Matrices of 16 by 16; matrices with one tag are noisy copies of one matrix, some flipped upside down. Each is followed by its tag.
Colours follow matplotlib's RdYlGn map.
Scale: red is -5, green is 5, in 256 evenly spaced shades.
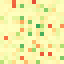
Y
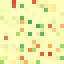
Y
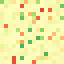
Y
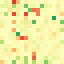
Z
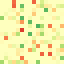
Y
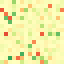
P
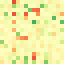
Z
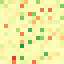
Y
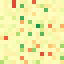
Y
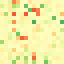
Z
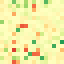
Z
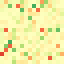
P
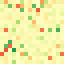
P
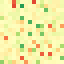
Y
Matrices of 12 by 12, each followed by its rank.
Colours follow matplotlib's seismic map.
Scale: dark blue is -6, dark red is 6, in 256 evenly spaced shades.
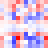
two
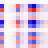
one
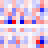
two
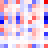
two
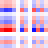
one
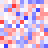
full rank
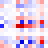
two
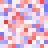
full rank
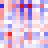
two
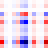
one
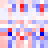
two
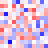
full rank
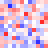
full rank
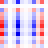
one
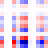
one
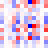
two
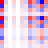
one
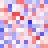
full rank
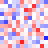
full rank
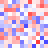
full rank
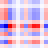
one
